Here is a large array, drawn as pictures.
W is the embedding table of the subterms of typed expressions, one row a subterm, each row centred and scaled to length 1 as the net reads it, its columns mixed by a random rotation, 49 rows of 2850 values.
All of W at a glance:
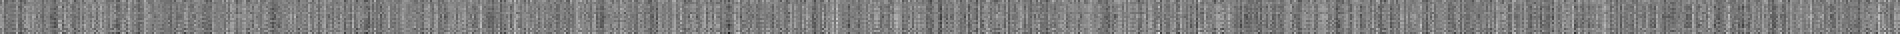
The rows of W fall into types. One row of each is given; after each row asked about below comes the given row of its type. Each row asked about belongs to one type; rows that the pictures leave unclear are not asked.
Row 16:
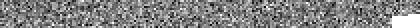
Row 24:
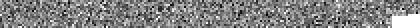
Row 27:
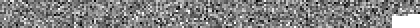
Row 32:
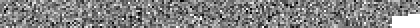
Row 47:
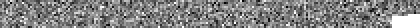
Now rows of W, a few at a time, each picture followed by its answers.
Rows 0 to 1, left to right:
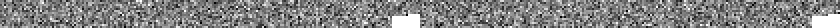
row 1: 16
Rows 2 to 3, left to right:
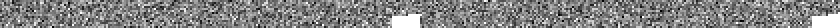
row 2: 16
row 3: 24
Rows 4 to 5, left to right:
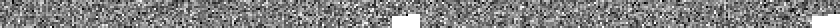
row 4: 16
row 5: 47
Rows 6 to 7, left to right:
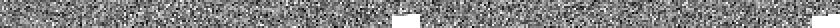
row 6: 27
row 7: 16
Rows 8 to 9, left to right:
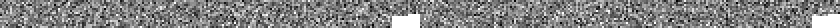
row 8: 47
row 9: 27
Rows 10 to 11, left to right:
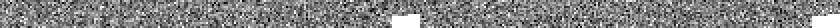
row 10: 47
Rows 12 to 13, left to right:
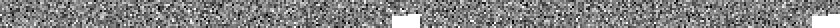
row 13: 24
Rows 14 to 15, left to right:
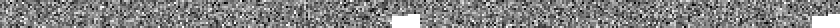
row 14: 47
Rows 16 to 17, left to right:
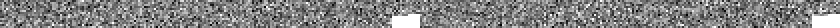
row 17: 27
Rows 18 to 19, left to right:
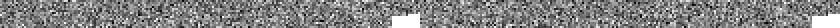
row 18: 24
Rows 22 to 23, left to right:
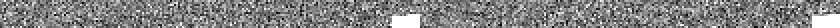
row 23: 27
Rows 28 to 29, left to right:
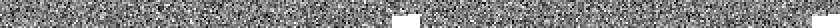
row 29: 24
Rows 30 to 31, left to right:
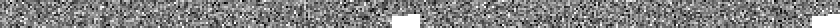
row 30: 47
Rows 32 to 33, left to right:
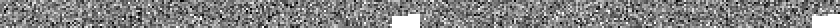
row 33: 27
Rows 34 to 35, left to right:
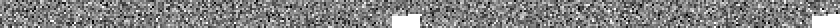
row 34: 24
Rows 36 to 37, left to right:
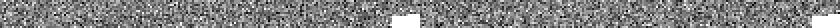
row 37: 16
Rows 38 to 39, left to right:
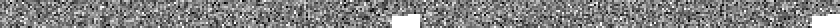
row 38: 47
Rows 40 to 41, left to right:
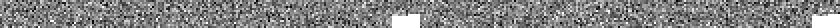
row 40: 24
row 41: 27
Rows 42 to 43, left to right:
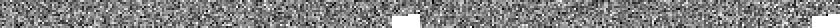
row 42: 16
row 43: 16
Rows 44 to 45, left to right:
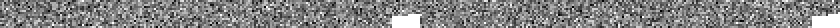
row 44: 16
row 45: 24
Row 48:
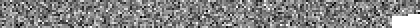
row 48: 16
